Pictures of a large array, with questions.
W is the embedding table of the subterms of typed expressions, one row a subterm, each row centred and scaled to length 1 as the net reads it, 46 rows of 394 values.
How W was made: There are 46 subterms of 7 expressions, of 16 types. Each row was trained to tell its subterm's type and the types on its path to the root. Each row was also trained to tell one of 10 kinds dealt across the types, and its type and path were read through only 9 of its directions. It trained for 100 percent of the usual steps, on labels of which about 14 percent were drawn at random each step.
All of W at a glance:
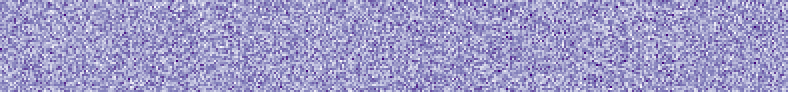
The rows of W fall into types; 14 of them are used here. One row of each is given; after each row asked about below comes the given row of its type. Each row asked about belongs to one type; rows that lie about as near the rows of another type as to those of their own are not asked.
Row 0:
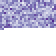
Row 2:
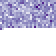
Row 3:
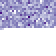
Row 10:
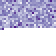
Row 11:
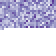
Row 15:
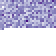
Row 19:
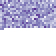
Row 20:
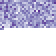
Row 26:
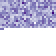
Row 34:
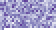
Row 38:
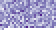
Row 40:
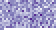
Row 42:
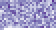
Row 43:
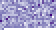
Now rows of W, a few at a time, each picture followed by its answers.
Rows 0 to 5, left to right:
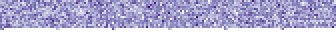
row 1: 11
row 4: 19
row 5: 43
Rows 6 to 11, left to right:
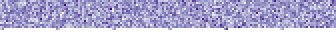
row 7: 42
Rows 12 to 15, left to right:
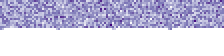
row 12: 3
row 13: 0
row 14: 3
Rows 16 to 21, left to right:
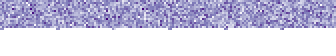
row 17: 40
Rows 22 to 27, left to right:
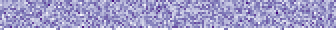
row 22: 0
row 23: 40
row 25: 3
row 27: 40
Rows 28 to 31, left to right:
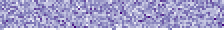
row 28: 42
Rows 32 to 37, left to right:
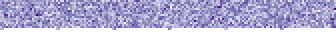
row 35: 20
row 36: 11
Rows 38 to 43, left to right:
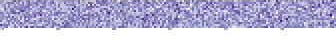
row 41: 42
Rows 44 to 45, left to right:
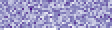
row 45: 0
